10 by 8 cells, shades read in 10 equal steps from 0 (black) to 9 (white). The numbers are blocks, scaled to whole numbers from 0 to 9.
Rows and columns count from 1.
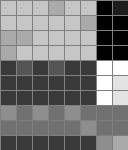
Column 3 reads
7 7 7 7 2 2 2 5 4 2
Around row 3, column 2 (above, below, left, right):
7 7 6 7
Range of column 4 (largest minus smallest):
5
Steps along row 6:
same same same same same up down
